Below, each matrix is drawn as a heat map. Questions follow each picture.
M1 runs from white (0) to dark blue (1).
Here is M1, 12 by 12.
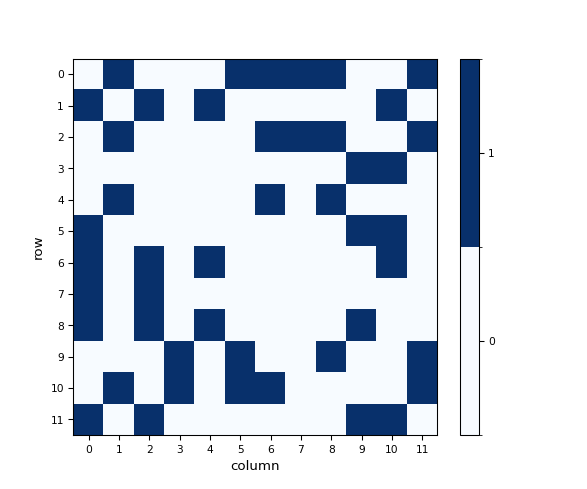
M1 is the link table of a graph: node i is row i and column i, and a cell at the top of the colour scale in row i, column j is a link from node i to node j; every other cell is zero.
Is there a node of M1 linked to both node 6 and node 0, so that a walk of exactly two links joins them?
no
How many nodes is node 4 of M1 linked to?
3
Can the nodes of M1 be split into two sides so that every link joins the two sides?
yes
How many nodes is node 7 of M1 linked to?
2
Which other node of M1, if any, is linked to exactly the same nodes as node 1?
node 6
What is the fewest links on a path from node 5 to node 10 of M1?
1
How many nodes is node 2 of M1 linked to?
5
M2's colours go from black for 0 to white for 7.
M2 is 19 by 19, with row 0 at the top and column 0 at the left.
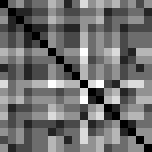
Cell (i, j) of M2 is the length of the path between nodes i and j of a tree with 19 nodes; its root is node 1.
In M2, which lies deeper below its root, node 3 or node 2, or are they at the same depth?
the same depth
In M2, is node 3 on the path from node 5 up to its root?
yes
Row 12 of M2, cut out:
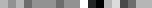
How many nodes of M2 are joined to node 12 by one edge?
1
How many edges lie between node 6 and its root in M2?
4
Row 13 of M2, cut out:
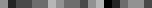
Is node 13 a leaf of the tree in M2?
no
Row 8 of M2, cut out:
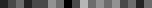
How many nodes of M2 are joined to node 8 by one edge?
3
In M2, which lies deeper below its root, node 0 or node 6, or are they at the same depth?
node 6
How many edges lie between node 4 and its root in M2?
2
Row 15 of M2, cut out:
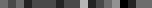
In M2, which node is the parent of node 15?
3
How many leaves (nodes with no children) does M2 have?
11
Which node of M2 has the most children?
3
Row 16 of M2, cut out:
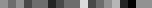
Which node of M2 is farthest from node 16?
10
